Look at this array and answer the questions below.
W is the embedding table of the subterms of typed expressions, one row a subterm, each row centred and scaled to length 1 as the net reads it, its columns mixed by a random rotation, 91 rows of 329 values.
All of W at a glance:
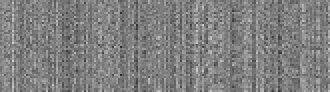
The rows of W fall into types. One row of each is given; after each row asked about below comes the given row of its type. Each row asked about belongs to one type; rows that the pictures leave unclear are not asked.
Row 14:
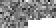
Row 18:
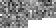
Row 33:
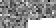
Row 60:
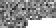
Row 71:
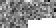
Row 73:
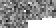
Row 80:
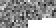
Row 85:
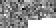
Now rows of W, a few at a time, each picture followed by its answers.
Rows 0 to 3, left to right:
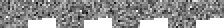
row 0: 85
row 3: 14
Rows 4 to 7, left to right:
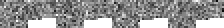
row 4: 85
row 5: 33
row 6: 33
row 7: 71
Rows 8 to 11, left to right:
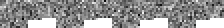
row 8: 71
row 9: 14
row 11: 80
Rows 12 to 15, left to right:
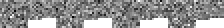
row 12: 33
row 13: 18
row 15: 60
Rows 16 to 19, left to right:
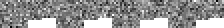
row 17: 80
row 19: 14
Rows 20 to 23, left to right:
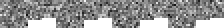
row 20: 80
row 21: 80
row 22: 60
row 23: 60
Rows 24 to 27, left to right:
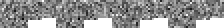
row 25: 71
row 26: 33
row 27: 18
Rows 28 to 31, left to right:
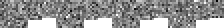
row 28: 60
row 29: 33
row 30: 85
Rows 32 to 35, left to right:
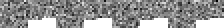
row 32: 80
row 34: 60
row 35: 71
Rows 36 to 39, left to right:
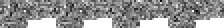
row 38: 14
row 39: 73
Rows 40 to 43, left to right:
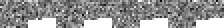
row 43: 14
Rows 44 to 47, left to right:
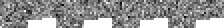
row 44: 73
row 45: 60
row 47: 18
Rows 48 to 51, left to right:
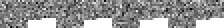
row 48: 71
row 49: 14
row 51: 18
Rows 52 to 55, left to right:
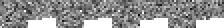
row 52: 73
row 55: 85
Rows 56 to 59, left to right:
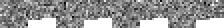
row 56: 80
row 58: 14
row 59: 85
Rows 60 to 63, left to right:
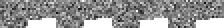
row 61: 14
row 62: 73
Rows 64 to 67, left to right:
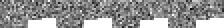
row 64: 85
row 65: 73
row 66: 60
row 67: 85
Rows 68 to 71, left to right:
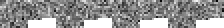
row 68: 71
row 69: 14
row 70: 33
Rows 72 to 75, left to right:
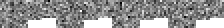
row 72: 71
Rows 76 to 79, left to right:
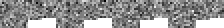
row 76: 33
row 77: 71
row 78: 85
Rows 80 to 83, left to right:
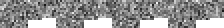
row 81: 85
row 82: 60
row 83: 71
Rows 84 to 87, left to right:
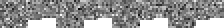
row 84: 60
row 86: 80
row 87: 60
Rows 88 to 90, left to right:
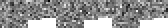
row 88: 71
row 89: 73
